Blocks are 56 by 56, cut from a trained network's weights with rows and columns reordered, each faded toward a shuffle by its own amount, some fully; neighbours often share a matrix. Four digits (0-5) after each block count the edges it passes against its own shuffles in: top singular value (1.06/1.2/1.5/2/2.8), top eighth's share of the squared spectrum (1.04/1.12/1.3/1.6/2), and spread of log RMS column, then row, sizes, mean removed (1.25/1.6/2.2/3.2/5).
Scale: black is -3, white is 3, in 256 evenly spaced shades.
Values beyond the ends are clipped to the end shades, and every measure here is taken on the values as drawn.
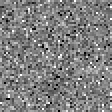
2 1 0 0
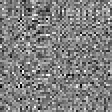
4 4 2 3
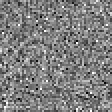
0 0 0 0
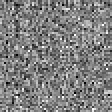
3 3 1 2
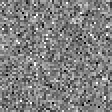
1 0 0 0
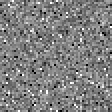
0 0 0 0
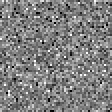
0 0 0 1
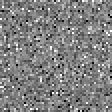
2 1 0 0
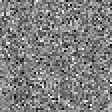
1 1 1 1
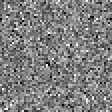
0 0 0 0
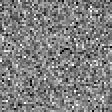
1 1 0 0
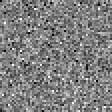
0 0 0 0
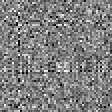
4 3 1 2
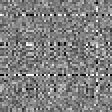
4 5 2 3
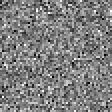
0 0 0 0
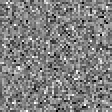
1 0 0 0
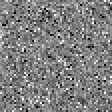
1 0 0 0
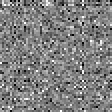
4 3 2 2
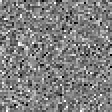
2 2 0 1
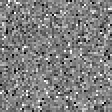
2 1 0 0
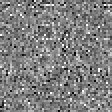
3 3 0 2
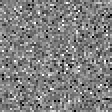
1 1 0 0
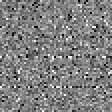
3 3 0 2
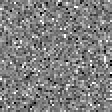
1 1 0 0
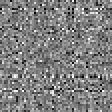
4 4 2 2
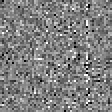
3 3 2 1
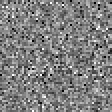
2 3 1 1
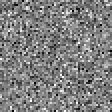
2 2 0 0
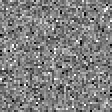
0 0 0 0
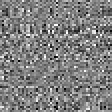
4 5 2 3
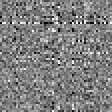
4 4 2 3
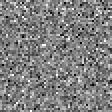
2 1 0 0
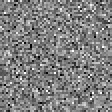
1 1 0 0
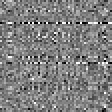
4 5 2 3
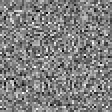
3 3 1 1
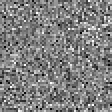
2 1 0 0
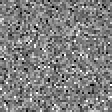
1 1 0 0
